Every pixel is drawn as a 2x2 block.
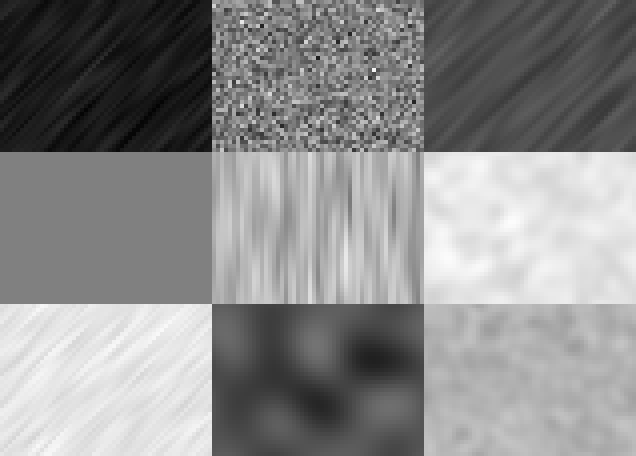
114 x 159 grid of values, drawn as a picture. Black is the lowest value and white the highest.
The table splits into 3 rows of 3 panels. Panel 1,1: very low, slanting up to the right, faint in contrast. Panel 1,2: middling, fine-grained, strong in contrast. Panel 1,3: low, slanting up to the right, faint in contrast. Panel 2,1: middling, flat. Panel 2,2: high, streaked downward. Panel 2,3: very high, blotchy, faint in contrast. Panel 3,1: very high, slanting up to the right, faint in contrast. Panel 3,2: low, smooth. Panel 3,3: high, blotchy, faint in contrast.
